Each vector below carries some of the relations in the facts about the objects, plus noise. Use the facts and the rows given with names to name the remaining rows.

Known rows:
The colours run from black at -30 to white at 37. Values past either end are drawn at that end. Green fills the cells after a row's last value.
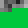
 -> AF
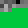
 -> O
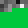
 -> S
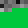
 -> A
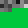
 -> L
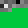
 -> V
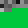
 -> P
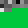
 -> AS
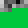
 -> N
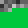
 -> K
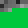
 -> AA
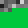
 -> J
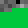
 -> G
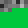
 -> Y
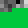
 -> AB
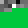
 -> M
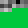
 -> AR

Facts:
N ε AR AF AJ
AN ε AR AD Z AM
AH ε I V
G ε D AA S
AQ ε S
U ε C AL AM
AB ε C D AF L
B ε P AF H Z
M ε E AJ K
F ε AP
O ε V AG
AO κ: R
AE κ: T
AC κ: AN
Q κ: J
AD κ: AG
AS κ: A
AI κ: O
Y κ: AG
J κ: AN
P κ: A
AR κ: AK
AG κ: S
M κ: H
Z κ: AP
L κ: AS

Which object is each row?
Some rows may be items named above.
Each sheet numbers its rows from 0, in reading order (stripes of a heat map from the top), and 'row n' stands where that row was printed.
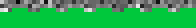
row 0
AN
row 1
AG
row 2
AI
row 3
Z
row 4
C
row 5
P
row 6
AD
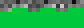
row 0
H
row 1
D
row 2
AH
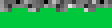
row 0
B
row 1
U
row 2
AP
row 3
AS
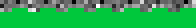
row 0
A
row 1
AN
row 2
I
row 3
M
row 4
AK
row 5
AJ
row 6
AB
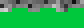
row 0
AM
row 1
AL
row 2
B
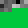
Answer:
F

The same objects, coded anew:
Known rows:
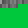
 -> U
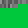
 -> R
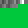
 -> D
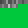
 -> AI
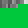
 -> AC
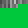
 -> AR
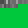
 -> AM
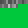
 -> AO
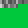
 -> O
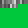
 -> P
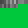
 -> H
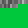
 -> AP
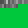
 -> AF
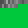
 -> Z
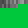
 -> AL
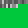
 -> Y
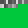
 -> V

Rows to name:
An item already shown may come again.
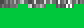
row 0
C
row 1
V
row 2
AS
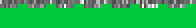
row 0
F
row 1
AA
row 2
J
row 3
L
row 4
AN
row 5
AG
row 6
S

